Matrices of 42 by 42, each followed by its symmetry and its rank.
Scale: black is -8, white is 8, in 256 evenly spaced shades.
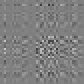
antisymmetric, rank two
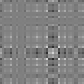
symmetric, rank one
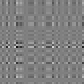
neither, rank one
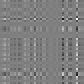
neither, rank one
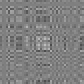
symmetric, rank two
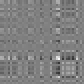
symmetric, rank two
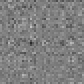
neither, rank five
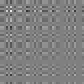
symmetric, rank one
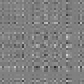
antisymmetric, rank two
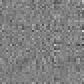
neither, rank five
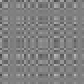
symmetric, rank one
